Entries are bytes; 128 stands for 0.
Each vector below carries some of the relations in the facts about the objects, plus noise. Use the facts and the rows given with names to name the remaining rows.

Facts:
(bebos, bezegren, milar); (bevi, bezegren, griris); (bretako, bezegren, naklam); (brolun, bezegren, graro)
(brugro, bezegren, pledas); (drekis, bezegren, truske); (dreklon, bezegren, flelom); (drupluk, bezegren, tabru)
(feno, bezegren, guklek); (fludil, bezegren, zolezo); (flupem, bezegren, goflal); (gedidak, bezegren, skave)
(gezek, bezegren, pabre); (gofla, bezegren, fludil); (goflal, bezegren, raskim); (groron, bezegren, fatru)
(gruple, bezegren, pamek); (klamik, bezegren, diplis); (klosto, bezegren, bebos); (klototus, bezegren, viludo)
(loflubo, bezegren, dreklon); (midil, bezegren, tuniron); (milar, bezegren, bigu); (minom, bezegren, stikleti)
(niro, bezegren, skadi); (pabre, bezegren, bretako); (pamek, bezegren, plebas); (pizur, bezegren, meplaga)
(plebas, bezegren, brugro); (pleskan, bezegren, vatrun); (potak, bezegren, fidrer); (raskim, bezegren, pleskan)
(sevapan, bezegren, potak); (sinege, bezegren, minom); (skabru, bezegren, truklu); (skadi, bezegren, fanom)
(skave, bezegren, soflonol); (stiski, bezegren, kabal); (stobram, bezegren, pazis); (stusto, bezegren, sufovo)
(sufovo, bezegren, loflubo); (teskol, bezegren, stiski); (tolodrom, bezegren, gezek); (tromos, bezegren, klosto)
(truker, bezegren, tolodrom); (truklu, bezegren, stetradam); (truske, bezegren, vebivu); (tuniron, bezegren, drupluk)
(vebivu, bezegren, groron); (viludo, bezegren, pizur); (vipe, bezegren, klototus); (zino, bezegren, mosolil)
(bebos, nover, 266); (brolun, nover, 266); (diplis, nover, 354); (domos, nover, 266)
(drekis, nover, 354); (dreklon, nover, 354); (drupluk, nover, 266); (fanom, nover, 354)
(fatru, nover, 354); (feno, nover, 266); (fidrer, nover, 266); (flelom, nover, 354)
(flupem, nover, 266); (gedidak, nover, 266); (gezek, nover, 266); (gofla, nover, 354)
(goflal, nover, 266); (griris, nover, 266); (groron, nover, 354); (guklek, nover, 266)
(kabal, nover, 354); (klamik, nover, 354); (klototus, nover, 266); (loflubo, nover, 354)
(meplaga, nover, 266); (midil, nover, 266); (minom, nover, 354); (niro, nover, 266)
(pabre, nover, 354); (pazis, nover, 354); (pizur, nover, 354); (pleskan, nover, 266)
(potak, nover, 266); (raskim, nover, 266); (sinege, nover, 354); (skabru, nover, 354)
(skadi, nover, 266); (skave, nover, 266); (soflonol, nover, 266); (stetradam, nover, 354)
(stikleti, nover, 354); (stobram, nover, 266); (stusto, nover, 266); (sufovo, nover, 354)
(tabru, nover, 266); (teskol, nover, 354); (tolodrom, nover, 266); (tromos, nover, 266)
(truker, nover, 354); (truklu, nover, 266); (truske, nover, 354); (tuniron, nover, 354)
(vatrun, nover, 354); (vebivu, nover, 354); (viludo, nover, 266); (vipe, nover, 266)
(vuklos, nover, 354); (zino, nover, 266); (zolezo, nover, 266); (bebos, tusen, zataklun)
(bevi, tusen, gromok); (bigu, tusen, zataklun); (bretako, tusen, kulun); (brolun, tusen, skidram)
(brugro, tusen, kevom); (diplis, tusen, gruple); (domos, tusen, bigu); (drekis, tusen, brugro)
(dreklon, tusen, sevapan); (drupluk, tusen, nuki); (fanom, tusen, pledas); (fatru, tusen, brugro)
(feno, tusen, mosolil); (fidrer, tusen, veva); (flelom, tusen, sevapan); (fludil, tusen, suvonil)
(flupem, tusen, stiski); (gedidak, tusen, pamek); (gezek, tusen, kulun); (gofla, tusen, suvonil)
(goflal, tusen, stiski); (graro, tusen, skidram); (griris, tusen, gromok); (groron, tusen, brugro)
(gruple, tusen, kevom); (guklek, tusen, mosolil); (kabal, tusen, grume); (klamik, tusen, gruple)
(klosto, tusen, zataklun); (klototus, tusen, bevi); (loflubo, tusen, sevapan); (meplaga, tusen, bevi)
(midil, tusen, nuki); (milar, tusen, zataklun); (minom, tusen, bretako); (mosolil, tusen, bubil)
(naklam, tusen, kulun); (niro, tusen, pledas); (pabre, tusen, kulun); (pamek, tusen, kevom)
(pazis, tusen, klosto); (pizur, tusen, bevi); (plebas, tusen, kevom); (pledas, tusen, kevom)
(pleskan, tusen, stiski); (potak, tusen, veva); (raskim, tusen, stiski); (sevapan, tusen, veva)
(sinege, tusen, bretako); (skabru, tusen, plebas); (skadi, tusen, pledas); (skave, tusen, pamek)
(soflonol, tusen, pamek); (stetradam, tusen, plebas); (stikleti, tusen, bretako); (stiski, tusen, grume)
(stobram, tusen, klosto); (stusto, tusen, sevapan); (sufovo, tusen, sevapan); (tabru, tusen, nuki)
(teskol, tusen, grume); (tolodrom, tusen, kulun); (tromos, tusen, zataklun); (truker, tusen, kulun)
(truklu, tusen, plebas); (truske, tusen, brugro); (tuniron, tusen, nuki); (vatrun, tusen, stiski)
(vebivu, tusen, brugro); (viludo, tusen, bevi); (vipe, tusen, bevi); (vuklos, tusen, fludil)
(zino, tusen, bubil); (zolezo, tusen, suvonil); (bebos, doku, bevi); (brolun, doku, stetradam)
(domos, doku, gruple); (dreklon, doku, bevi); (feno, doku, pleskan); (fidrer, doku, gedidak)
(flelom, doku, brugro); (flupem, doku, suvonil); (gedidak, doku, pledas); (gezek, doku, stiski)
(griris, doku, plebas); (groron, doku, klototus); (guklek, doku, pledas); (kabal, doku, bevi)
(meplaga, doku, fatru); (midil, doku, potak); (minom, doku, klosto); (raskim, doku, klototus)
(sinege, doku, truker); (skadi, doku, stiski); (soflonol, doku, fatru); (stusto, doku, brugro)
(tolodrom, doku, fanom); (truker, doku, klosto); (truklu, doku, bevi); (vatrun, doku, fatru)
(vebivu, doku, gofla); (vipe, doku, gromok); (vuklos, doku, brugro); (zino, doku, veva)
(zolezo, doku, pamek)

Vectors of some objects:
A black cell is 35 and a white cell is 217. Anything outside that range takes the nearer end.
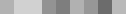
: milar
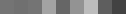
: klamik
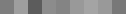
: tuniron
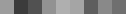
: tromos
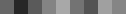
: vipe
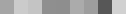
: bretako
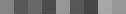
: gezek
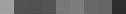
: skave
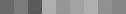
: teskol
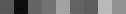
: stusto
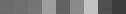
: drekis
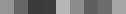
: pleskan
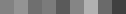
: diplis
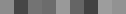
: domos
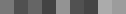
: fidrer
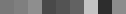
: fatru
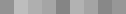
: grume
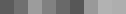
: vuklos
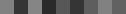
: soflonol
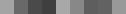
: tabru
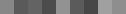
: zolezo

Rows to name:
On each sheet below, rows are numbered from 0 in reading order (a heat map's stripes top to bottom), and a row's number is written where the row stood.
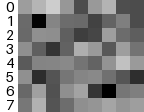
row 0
kevom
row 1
gedidak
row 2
vebivu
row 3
goflal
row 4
minom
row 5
niro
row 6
bebos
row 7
loflubo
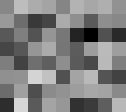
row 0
stiski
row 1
viludo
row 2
truklu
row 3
truker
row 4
guklek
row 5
gruple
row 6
sufovo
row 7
dreklon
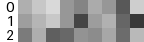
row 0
bigu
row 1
pamek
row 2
pizur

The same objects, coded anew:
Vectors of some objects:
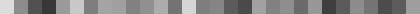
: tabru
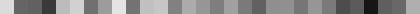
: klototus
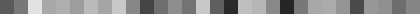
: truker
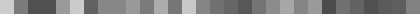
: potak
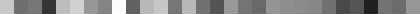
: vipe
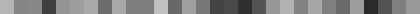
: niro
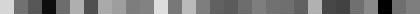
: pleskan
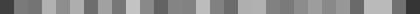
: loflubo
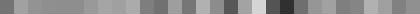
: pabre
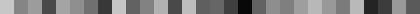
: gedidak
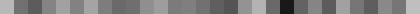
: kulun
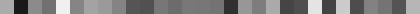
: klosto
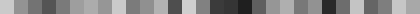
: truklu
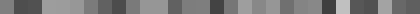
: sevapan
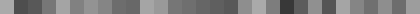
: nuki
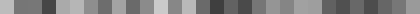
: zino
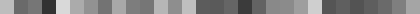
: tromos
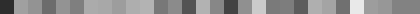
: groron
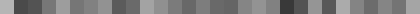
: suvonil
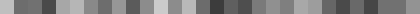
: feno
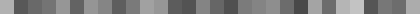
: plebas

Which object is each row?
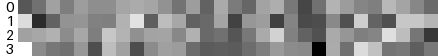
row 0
tuniron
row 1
bevi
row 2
vuklos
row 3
brugro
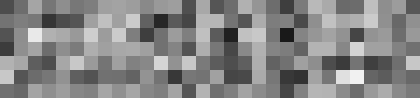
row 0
teskol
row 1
fatru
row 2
sinege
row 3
vebivu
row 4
gezek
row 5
pledas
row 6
gofla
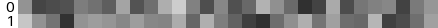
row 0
stiski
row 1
skave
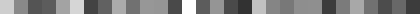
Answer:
fidrer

